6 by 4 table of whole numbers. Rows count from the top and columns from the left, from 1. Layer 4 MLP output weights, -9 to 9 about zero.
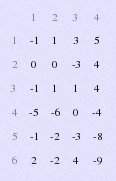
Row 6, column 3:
4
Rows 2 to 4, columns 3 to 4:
-3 4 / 1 4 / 0 -4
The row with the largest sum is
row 1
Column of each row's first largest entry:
4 4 4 3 1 3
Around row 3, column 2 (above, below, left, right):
0 -6 -1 1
